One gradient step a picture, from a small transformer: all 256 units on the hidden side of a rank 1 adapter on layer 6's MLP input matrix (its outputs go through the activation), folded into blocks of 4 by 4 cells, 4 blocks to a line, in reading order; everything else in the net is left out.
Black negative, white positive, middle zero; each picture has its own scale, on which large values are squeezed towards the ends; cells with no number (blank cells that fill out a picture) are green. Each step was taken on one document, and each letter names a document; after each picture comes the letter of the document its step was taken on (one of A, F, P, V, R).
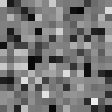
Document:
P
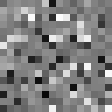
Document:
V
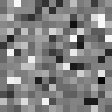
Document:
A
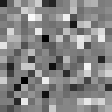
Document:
V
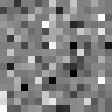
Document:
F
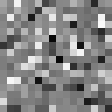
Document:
A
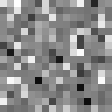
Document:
A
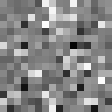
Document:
F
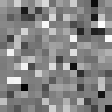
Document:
A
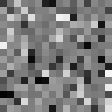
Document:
V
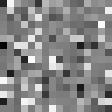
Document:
P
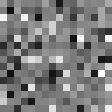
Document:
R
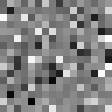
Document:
R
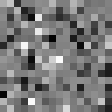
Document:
P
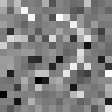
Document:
V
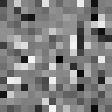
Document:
A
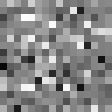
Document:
R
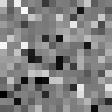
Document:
V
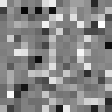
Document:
F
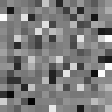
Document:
R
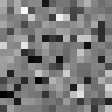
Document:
V
